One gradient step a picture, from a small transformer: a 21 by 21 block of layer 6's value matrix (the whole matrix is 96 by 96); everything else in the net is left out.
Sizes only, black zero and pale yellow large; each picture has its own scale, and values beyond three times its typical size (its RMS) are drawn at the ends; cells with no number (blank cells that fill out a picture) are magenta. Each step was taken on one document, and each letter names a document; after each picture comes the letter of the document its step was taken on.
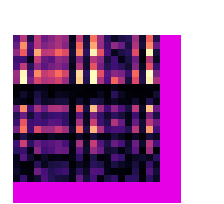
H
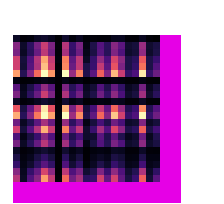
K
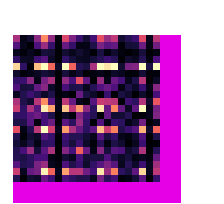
K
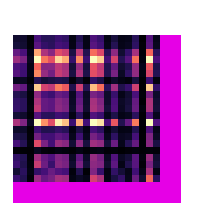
H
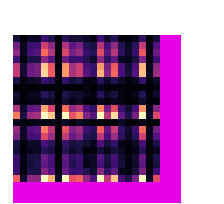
K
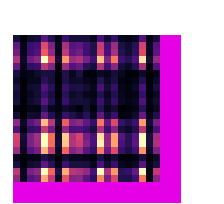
K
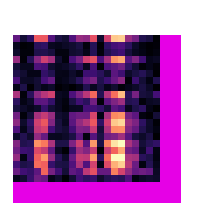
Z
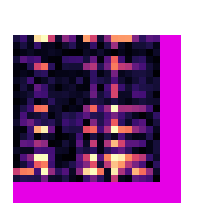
Z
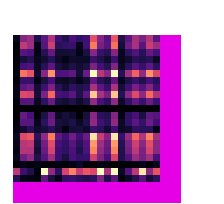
K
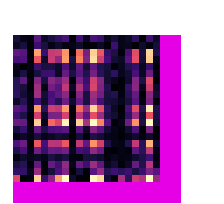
H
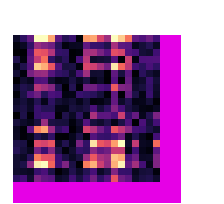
Z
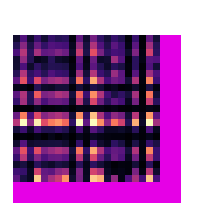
H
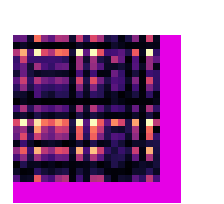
H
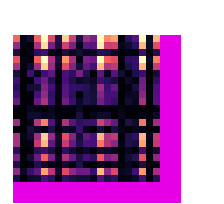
K
